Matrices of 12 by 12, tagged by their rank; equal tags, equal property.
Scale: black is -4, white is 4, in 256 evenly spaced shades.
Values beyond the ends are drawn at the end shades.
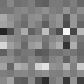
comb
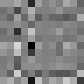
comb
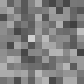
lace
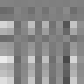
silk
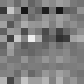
comb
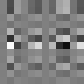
silk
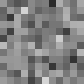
lace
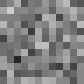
lace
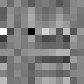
comb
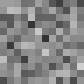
lace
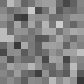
lace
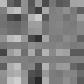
comb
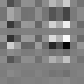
silk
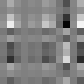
silk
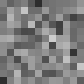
lace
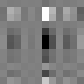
silk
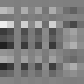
silk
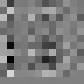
comb
